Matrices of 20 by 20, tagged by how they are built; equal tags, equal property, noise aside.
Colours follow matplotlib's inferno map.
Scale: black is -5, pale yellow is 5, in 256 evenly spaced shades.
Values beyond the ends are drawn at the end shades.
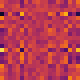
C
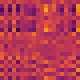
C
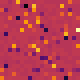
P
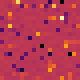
P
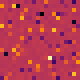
P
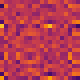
C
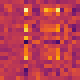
C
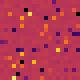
P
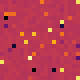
P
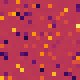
P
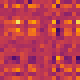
C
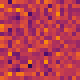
C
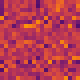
C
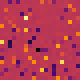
P
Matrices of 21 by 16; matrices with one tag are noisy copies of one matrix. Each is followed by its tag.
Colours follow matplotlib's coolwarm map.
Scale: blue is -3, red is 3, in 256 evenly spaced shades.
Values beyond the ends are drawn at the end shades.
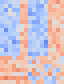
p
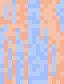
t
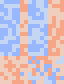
p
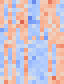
t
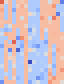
t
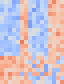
p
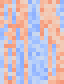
t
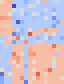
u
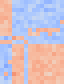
u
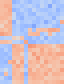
u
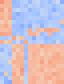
u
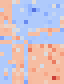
u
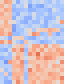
u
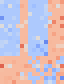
p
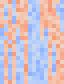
t
